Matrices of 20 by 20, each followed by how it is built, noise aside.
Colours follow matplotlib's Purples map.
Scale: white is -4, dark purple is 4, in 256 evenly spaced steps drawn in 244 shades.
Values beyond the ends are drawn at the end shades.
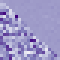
lower triangular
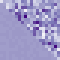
upper triangular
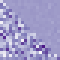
lower triangular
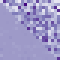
upper triangular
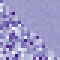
lower triangular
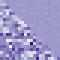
lower triangular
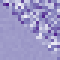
upper triangular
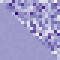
upper triangular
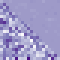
lower triangular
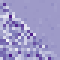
lower triangular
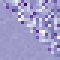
upper triangular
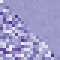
lower triangular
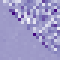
upper triangular
